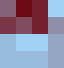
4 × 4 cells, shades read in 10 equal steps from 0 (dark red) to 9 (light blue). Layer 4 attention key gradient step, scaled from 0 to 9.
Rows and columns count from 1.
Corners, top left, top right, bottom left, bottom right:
4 9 8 7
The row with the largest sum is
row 3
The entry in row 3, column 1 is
8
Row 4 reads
8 8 8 7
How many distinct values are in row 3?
3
